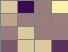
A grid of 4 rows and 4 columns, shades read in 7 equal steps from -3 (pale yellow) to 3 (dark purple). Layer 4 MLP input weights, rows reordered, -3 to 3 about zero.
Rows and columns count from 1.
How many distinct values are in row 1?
4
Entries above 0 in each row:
1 0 0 2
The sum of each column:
-2 -1 -2 -1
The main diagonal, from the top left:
-2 0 0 2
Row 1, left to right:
-2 3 0 -3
